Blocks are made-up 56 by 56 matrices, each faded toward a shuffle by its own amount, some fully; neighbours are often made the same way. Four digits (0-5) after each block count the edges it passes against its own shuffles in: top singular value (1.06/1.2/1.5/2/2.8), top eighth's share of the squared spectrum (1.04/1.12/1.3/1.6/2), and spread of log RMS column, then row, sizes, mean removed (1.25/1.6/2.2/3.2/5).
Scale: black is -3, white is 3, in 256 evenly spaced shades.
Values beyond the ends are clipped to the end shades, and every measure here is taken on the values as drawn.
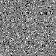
3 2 1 1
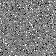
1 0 0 0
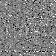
3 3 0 1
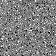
0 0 0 0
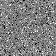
1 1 0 0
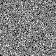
0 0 0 0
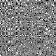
4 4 2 2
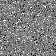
2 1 0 0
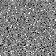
3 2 1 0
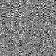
4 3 2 1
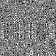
4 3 2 1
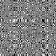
4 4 3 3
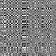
5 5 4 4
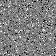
1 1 0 0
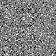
3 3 1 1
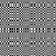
5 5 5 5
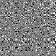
4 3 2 2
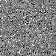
2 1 0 0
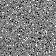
2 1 0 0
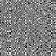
4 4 3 2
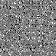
3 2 1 1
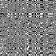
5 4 3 3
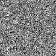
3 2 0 0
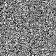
0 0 0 0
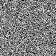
0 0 0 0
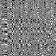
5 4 3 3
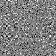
4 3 1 1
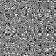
4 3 1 1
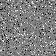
0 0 0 0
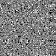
3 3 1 1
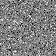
2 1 0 0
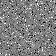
0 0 0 0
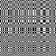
5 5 4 4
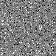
3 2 0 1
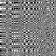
5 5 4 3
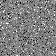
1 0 0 0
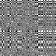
5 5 4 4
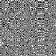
4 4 2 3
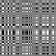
5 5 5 5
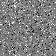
1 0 0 0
